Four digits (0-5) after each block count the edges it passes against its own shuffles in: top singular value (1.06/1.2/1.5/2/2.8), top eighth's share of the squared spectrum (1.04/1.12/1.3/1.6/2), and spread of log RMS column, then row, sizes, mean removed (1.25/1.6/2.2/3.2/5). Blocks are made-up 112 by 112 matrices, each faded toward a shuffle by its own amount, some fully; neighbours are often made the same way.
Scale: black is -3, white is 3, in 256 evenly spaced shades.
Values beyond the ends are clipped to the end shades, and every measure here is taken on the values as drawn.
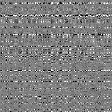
5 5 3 4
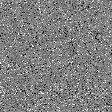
2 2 0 1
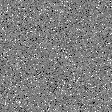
1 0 0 0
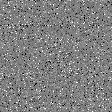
2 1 0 0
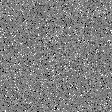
1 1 0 0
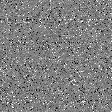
3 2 0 1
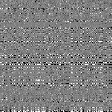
5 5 2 4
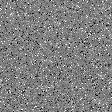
0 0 0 0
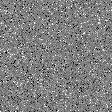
0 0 0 0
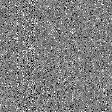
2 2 3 0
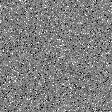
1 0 0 0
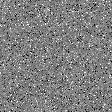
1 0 0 0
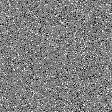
3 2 1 0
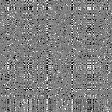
5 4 3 3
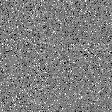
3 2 0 0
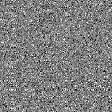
4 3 1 2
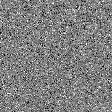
3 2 0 1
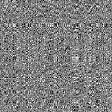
5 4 3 3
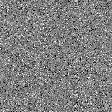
3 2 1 0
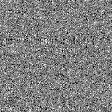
4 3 1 2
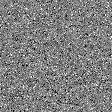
0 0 0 0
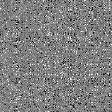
4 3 3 2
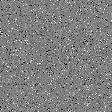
2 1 0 0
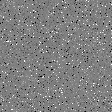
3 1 0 0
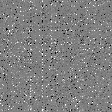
4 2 1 1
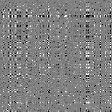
5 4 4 3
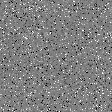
3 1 0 0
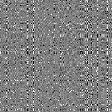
5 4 4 3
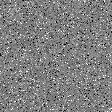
2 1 0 0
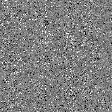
1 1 2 0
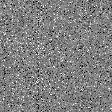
1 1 2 0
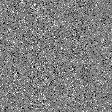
1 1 2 0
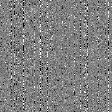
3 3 4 0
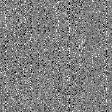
2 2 4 0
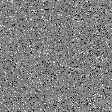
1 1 1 1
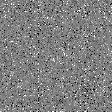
2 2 2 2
